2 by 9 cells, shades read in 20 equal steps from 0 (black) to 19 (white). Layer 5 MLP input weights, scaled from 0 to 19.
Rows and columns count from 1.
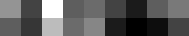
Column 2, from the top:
5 4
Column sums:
18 9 33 15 18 7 2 8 14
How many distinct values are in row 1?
7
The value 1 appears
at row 2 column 8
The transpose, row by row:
11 7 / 5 4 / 19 14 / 7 8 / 8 10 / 5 2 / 2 0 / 7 1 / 9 5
